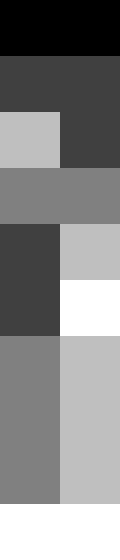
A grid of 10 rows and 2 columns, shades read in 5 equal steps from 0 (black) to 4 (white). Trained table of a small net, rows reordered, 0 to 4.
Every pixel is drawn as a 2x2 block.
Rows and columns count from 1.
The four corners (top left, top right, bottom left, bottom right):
0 0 4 4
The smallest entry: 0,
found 2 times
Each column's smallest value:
0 0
